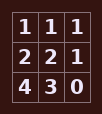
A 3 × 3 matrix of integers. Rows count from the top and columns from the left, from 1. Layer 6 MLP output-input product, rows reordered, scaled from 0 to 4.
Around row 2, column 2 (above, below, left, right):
1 3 2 1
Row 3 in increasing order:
0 3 4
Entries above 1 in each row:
0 2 2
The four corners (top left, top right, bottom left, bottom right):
1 1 4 0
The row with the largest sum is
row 3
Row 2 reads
2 2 1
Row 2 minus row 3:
-2 -1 1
